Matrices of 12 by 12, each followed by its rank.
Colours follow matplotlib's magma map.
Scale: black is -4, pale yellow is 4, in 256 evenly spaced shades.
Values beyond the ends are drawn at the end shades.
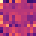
two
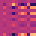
one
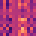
two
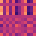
one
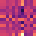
two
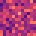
full rank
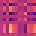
one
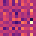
two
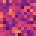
full rank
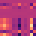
one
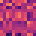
two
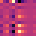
one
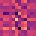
two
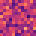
full rank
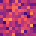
full rank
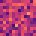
full rank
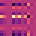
one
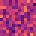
full rank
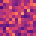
full rank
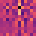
two
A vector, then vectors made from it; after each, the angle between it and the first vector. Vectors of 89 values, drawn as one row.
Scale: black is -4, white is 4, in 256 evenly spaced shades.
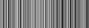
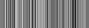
partly aligned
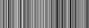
nearly parallel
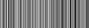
nearly parallel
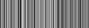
partly aligned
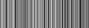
orthogonal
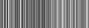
nearly opposite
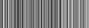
partly opposed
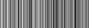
partly aligned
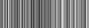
nearly opposite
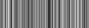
partly opposed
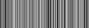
orthogonal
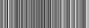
nearly opposite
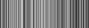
partly aligned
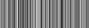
partly aligned
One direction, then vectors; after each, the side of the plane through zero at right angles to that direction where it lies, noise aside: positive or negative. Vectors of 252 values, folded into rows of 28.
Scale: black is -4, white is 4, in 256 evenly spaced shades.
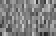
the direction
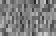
negative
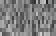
negative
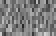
negative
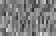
negative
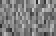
positive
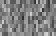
negative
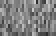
positive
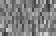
negative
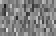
negative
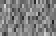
negative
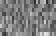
negative
